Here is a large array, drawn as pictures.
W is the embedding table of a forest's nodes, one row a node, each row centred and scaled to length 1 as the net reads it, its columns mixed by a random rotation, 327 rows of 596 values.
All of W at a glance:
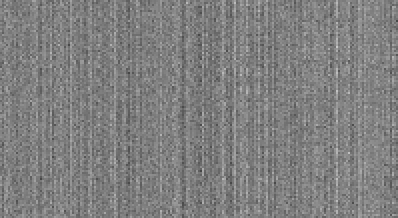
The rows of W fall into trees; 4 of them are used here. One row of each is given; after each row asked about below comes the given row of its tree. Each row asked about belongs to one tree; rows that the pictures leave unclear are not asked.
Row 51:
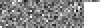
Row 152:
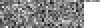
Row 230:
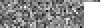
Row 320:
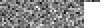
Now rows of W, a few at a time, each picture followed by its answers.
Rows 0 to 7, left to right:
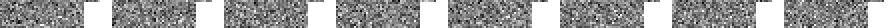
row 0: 320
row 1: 152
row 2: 320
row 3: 230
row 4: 320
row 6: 320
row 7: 51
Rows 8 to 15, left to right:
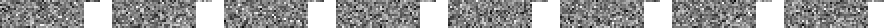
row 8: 320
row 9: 230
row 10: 152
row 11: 230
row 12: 152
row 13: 320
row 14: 230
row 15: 230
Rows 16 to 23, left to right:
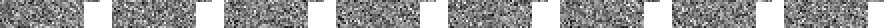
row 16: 320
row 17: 320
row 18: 320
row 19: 230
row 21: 320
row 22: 230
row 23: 230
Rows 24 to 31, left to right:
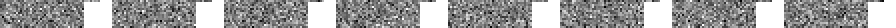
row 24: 230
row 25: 320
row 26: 320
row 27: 320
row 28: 152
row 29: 51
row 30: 51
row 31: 152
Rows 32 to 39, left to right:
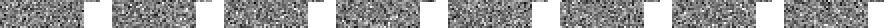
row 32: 152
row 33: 230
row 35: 320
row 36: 152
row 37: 51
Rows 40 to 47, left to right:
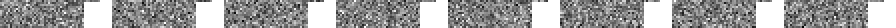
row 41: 320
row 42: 320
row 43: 51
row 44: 230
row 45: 152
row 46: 320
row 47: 152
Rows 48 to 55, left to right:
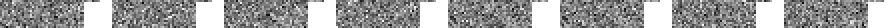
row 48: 51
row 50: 230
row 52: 230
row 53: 230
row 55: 152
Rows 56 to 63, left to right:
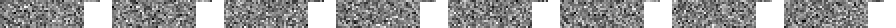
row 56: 230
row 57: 230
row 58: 51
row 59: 320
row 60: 51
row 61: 230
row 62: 320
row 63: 320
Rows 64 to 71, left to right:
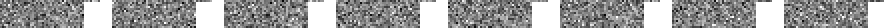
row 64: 230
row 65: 320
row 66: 230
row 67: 230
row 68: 230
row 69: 230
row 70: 320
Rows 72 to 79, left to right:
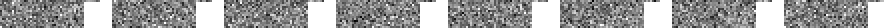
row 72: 51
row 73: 320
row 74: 230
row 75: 320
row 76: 230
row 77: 320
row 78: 230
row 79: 51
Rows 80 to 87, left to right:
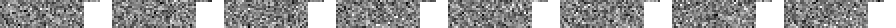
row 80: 230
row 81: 152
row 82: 51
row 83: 320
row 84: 230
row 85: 230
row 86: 230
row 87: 320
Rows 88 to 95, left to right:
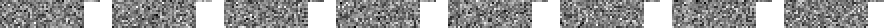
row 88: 230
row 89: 230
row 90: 51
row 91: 152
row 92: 152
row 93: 152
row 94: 51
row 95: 51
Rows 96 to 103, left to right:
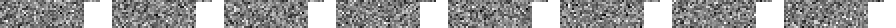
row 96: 152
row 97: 230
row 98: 230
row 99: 51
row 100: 230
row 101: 230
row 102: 320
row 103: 320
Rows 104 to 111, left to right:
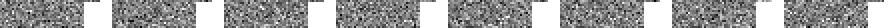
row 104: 320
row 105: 320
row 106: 320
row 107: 152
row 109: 320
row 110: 230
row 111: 51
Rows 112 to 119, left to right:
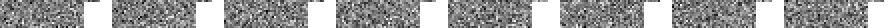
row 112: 320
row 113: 320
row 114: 152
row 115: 320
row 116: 230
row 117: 51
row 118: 230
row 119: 230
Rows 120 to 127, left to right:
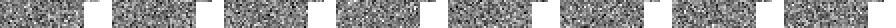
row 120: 230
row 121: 152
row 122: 230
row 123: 51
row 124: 320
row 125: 230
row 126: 320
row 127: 230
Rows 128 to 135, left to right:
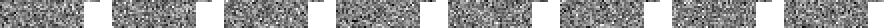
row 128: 230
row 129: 51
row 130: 320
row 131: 320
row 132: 51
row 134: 51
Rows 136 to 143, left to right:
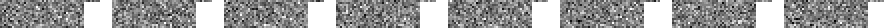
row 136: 320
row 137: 320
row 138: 320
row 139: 230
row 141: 320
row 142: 152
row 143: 230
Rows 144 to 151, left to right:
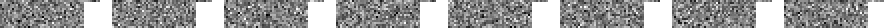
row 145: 51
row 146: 230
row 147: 152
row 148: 320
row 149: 230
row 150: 230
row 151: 230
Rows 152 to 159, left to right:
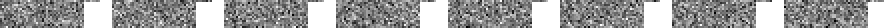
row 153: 51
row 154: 320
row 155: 320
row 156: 320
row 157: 320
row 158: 152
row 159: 230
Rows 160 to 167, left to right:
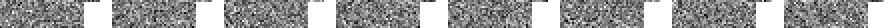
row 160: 320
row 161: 152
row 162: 230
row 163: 320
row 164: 152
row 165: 230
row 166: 320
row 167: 320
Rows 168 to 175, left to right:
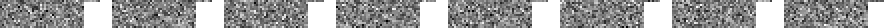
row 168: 230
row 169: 230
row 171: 230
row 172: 230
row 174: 230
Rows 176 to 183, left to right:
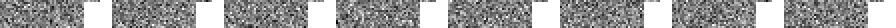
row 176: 230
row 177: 320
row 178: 230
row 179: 152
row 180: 320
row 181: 230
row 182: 320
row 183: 320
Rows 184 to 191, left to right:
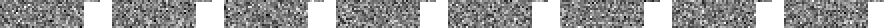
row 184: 230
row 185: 152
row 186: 230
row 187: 230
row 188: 230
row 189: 51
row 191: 152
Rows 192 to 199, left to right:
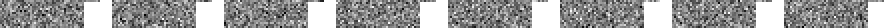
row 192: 230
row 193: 320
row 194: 152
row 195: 320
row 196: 230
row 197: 230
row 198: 230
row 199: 152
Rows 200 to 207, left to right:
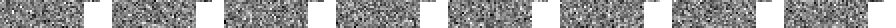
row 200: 320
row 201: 320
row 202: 152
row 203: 152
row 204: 230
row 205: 230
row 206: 320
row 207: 320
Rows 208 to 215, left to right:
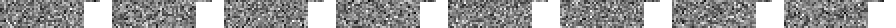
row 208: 320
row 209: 230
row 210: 152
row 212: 230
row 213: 51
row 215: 152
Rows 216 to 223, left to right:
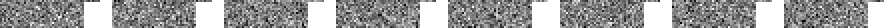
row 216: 320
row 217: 51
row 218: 152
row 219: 230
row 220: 230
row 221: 51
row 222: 230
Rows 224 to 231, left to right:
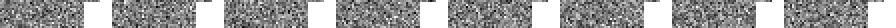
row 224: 320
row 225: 51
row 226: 320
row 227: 320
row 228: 230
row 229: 320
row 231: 230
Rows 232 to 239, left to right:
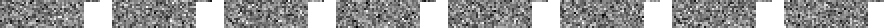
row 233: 152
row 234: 230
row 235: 320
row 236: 230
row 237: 230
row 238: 230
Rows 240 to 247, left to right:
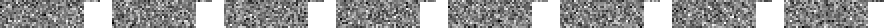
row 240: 230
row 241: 152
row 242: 51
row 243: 320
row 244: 230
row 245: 230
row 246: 320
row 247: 320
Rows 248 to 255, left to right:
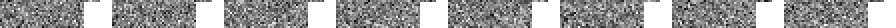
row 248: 152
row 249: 152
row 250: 51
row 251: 320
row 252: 230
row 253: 230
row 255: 320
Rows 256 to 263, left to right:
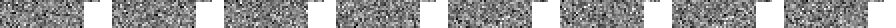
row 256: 230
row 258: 230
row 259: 152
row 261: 230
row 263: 230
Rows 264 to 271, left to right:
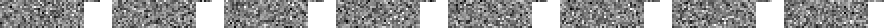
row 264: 152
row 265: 320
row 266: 320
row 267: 320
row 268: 320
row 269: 320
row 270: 320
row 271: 152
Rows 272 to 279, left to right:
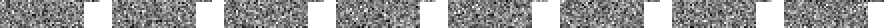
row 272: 320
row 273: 320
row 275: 230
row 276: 230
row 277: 320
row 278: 320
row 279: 51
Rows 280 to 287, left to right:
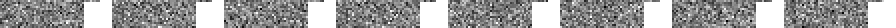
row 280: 152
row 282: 152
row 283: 320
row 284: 51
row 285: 51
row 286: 320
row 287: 320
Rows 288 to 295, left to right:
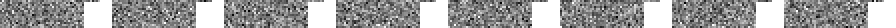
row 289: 320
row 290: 230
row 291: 320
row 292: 51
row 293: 51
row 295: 320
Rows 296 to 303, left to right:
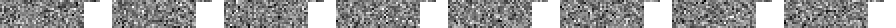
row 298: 51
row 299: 152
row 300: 230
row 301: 230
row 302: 320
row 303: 152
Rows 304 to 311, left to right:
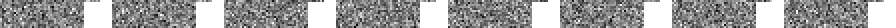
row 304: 230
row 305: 230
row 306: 51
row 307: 152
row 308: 320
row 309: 230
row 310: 320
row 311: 320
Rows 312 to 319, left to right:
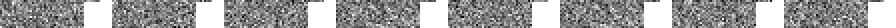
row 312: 51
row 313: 320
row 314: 51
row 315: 320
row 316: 51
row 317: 320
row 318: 51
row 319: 320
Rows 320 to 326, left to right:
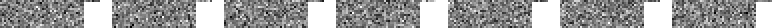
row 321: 152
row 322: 152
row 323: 230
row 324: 320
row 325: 51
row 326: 152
